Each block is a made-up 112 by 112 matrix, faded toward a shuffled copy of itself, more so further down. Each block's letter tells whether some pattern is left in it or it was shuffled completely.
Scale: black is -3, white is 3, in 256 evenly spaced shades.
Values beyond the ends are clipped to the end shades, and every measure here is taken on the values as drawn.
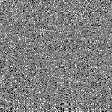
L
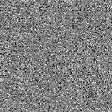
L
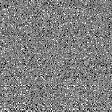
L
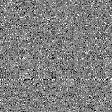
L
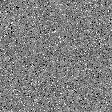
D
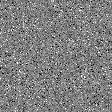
D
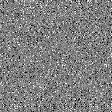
L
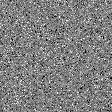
D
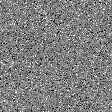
D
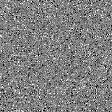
L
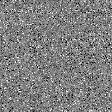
L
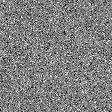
D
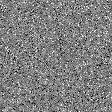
D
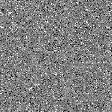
L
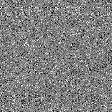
L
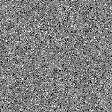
L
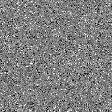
L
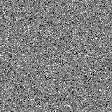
L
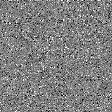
L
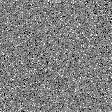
D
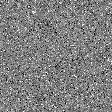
D
